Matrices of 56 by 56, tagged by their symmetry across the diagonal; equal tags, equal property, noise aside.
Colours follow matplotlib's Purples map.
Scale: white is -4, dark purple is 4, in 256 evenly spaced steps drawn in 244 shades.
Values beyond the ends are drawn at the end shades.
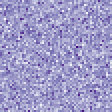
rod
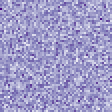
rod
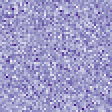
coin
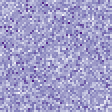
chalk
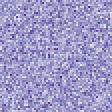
chalk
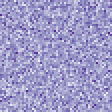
coin
